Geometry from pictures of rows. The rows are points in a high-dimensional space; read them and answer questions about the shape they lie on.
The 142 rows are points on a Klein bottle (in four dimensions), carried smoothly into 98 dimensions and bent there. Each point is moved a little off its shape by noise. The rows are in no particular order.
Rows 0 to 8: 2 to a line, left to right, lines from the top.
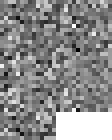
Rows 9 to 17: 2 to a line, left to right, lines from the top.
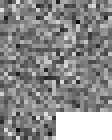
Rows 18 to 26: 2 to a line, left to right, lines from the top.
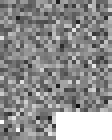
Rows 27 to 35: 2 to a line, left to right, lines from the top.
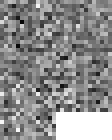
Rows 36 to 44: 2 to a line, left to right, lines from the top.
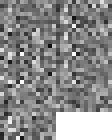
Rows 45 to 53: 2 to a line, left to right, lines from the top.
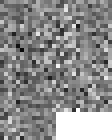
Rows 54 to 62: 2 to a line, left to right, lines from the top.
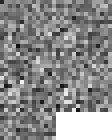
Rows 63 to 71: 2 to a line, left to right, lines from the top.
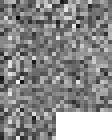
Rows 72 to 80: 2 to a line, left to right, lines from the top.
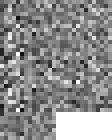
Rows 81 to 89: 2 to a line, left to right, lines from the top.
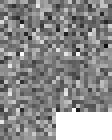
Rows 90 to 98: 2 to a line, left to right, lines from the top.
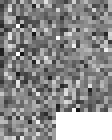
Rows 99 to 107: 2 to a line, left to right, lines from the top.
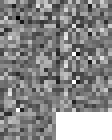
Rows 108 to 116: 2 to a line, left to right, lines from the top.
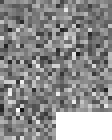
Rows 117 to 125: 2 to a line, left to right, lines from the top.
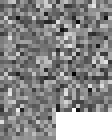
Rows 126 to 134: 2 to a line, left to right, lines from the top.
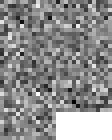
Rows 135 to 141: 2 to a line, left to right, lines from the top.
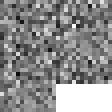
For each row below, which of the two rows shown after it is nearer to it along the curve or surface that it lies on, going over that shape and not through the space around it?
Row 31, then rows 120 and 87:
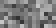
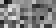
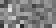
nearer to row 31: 87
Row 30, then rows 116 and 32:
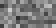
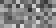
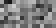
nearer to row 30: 32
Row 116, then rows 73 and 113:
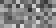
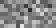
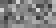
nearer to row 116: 113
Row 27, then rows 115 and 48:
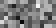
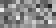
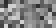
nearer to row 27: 115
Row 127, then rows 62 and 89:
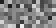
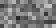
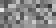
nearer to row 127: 89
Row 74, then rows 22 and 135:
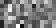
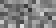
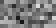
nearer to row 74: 135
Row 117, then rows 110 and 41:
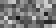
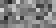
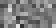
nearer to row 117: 41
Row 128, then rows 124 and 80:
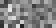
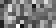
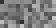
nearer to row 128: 124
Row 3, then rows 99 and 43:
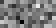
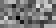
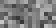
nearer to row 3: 99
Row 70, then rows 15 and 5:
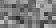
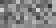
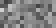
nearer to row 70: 15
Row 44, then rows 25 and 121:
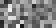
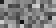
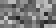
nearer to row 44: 121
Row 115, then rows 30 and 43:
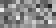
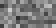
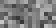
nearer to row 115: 43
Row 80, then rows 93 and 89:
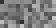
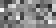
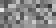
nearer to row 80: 89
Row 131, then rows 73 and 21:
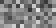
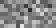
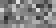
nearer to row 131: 21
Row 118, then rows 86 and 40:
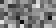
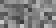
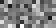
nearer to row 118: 40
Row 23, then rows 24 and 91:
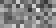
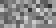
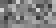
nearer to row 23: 91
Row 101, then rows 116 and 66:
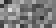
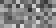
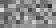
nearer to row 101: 66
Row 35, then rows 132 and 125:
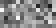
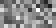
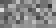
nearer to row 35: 132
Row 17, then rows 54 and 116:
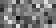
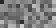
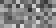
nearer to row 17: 54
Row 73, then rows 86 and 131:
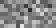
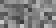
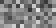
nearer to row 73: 86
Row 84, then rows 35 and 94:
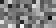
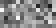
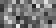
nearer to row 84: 35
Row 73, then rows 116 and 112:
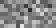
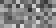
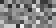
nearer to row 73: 112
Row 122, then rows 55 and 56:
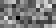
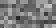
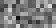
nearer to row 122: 56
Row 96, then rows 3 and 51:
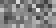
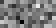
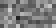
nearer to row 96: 3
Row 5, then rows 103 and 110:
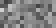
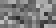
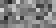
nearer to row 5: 110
